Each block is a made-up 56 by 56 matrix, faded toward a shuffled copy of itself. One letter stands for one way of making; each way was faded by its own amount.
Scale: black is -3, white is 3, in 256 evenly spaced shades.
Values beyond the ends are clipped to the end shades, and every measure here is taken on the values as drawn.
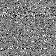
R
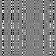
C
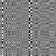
C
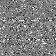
R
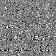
R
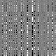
C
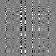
C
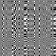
C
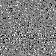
R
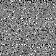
R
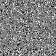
R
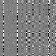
C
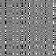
C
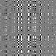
C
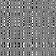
C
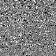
R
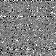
R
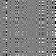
C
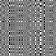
C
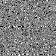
R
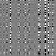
C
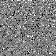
R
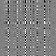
C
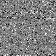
R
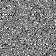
R
